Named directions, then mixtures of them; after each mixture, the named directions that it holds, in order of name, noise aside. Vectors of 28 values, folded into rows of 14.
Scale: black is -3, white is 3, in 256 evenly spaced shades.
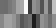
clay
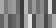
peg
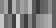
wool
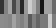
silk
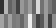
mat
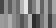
clay, mat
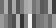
mat, peg, wool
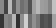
wool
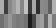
clay, mat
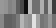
clay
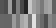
clay, silk, wool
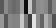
clay, peg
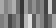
peg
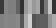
mat, peg, silk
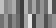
peg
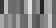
mat, silk, wool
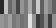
mat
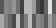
peg, silk, wool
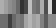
clay, peg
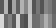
mat, wool
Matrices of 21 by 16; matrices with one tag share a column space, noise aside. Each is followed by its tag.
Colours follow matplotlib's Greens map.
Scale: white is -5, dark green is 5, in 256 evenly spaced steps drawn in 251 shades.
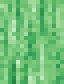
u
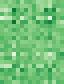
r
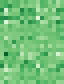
r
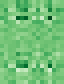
r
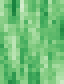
u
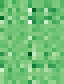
r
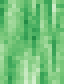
u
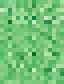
r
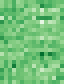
r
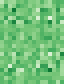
r
